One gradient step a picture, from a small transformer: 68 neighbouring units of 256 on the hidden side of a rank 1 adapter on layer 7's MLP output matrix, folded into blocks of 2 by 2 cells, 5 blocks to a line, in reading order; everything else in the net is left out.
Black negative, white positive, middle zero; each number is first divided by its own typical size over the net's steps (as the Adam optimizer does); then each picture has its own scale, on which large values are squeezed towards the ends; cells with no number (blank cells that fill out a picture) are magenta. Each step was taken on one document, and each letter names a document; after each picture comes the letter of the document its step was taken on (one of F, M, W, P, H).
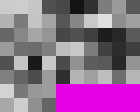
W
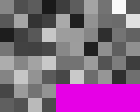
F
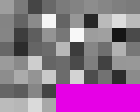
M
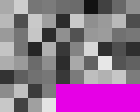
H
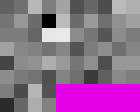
M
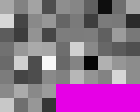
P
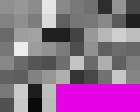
M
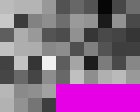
P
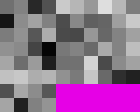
P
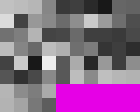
P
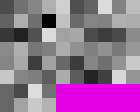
M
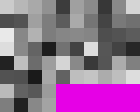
F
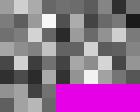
F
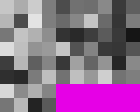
W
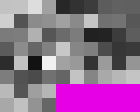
P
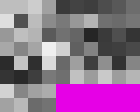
W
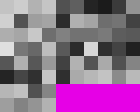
F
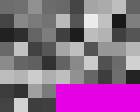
W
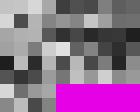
W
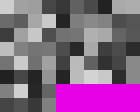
F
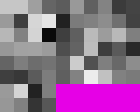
F
